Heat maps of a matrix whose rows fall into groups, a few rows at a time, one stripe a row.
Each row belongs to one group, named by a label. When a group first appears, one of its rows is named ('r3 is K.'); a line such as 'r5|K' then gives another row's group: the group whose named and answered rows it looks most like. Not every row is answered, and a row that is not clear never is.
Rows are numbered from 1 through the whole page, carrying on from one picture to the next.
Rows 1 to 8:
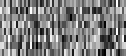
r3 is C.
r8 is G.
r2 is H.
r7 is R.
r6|R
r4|G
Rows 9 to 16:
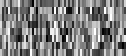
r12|C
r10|H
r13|R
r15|G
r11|H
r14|R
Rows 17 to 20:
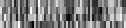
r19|H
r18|H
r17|H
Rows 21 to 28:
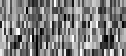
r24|G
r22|G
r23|C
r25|C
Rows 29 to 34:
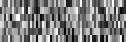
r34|H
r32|R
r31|C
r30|G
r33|C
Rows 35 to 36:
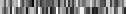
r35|C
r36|H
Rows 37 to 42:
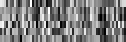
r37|R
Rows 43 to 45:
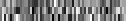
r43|C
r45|C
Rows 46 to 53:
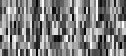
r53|H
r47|G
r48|G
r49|R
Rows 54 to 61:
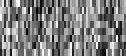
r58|G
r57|C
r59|C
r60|G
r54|C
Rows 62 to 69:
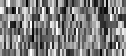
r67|C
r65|R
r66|R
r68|C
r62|H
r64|G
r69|H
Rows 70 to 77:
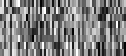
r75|C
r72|G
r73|C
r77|G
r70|C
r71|R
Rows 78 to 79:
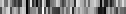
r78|R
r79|G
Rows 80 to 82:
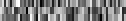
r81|H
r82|H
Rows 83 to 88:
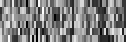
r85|G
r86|G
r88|R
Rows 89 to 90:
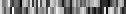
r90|H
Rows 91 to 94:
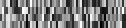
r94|H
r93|G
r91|H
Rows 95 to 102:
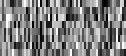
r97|H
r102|G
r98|R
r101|R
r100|C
